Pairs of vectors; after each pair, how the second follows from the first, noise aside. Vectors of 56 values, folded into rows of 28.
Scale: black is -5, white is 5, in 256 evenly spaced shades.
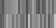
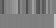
partly zeroed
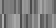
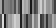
scaled up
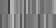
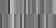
copied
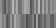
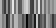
scaled up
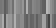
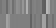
partly zeroed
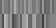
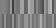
reversed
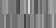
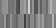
copied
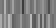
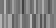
copied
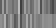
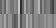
copied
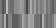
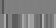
partly zeroed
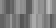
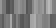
copied
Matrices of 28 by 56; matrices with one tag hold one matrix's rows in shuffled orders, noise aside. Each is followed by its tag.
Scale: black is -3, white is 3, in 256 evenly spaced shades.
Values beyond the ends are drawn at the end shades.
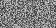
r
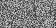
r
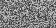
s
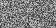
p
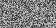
s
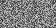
r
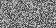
p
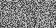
r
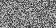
p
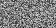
s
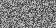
p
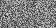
r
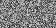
p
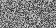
p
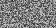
s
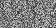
r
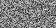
p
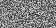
p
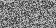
s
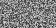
s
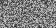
s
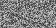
s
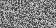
s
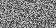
p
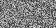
p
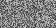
r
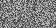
r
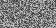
s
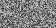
s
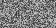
s
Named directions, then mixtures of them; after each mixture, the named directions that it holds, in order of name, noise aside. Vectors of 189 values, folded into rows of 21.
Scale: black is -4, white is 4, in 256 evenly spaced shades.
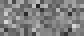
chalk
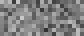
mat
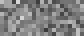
mat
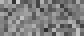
mat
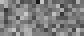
chalk, mat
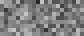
chalk, mat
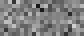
chalk, mat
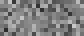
chalk, mat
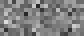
chalk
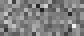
chalk, mat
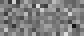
chalk, mat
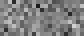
chalk, mat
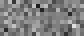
chalk, mat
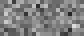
chalk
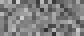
mat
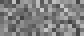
mat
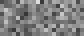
chalk, mat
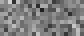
chalk, mat
